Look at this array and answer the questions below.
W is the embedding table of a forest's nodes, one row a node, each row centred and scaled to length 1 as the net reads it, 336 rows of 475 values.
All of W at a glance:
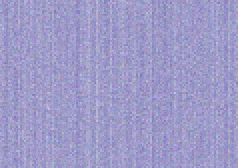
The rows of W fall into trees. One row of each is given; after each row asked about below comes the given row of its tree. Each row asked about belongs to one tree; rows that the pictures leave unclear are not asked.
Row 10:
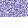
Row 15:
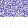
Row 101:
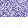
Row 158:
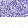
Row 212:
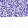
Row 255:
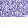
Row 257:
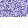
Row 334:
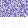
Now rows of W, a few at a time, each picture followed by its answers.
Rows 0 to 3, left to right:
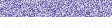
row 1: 15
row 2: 10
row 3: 101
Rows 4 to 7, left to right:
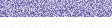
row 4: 101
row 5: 101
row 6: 257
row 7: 101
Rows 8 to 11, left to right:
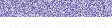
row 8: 15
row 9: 212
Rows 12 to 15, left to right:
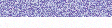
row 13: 15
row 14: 101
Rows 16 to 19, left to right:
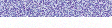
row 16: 334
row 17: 255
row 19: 10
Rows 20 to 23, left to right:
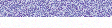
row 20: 10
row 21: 158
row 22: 10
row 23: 101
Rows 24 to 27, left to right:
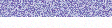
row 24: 10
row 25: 212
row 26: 15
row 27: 10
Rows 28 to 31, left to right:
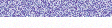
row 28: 101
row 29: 212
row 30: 10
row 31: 257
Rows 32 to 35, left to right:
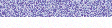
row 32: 101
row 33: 257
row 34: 212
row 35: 158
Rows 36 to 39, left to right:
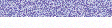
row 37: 158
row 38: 101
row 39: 15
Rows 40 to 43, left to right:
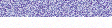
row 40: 15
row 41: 10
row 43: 10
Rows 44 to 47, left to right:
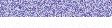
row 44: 10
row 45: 158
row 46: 212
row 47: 101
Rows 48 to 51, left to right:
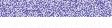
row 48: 15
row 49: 257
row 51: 158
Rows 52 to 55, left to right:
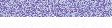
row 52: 212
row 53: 334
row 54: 15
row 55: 10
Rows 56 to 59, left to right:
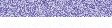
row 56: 334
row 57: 158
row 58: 158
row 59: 15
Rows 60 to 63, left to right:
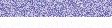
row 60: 15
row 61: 212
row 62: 158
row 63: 101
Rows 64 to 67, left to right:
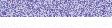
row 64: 101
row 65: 212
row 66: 257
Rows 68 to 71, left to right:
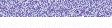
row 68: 212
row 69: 212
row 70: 257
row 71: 101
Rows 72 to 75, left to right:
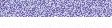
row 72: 212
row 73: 158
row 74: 334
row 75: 334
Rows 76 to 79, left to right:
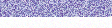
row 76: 101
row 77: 334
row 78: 15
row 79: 10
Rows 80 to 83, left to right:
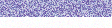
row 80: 10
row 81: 101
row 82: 334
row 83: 212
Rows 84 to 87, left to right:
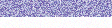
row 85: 15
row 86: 10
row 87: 158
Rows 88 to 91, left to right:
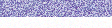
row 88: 255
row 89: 10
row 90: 10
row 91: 334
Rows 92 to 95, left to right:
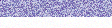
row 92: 15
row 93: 15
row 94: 158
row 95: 101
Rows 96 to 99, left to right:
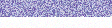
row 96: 255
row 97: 158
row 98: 10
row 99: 101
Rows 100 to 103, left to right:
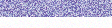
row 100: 257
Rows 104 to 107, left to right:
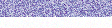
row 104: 101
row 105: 334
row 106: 15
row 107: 257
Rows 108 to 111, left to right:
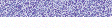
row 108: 10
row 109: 334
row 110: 158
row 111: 10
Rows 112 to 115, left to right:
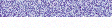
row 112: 255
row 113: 212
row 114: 334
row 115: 334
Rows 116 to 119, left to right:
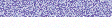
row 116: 15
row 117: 101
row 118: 15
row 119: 255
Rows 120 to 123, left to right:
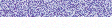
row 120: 257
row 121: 255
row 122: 10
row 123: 334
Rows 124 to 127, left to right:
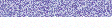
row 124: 10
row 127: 334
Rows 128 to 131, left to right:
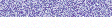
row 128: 257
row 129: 15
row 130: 158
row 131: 334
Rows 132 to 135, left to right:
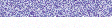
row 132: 10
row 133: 101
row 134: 101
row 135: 257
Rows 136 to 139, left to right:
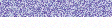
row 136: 334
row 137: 212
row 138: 212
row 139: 10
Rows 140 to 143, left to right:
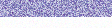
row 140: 10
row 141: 212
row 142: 10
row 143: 15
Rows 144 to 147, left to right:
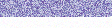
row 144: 212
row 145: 15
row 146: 257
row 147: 158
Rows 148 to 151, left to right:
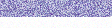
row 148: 257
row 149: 158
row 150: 158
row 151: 257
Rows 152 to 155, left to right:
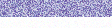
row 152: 101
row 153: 255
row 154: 257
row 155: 212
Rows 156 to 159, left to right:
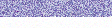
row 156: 101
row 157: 257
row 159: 10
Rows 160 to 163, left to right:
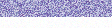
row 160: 212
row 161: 158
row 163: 212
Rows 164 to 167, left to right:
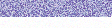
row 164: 101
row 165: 101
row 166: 158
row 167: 15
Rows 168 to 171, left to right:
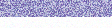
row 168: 15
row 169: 255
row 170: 255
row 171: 212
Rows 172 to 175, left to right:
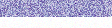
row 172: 158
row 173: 15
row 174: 101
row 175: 10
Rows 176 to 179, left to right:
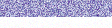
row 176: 158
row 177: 255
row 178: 255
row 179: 257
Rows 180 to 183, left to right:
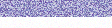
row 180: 334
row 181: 255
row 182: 10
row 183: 10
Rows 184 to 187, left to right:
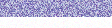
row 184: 212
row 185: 212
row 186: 212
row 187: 101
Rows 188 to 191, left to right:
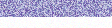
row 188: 257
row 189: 334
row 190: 10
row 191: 257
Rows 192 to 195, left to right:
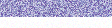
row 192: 10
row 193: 212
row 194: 15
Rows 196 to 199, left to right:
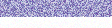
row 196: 334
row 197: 212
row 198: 212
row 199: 158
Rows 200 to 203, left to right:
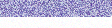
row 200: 212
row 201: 158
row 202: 15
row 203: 101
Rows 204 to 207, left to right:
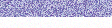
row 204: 334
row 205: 257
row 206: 158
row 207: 255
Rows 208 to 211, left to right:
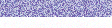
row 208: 10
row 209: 334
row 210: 101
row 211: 255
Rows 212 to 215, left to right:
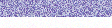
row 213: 212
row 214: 101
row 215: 101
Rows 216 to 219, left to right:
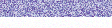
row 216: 257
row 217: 212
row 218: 257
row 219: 101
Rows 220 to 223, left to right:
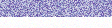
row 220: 257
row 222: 101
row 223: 158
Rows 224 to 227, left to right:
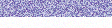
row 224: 10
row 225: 257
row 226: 212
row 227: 10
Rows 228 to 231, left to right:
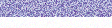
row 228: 10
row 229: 101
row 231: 101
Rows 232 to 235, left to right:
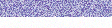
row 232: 212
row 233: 10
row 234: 257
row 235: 212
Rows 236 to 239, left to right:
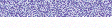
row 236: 212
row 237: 212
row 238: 255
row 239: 158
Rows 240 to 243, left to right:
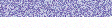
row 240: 10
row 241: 212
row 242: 334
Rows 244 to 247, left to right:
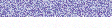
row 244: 101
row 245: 257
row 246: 15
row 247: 334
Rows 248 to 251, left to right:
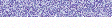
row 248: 255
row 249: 101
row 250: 10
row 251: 15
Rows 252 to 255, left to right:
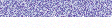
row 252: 158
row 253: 10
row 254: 101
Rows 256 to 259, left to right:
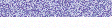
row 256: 15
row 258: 257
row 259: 10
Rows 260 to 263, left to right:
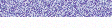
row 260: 212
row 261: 212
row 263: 255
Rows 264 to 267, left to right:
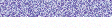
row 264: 10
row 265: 255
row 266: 10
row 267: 334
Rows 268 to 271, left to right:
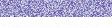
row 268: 334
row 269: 255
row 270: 158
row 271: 10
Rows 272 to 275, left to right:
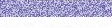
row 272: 212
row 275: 10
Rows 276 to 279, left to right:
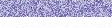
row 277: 334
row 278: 255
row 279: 15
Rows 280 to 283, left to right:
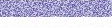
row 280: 101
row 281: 10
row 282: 10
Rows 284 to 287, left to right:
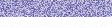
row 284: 15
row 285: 212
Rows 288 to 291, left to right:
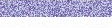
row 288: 101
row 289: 212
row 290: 255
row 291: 158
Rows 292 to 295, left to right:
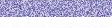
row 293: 212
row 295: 101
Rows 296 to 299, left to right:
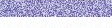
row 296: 257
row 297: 257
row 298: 101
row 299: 334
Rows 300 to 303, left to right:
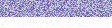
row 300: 10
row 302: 334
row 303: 101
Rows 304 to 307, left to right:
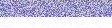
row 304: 15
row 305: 158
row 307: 212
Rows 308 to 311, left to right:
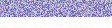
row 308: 334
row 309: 10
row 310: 101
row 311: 10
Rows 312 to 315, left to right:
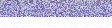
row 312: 10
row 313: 257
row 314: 101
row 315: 158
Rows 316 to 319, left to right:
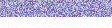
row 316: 212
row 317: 212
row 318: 101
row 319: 257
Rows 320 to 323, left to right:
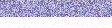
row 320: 212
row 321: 158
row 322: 10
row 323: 334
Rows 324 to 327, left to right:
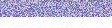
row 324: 101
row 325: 15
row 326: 212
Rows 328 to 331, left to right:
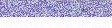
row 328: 101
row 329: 15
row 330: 257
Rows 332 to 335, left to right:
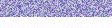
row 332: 10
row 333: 212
